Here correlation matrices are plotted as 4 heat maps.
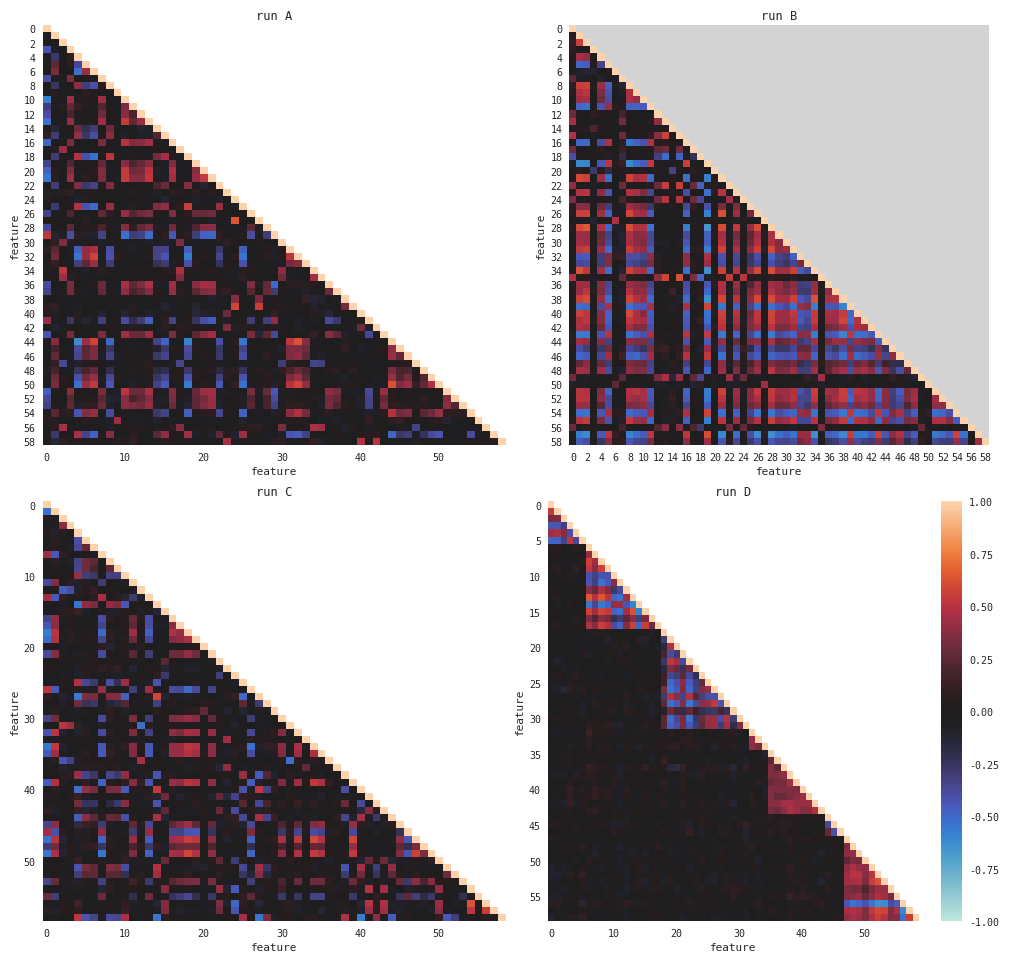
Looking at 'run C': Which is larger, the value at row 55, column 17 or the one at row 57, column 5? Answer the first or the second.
the second
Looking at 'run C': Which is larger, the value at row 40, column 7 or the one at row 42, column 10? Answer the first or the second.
the second
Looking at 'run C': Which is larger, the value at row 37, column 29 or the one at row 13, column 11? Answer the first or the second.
the first
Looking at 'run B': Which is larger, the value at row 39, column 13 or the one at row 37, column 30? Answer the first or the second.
the second
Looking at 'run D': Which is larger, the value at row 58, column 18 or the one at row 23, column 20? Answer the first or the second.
the second
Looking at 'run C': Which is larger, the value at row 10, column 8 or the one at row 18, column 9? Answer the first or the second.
the second
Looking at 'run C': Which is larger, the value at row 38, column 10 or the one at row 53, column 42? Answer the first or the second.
the first
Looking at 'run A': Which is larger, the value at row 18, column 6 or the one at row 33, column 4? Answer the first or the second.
the second
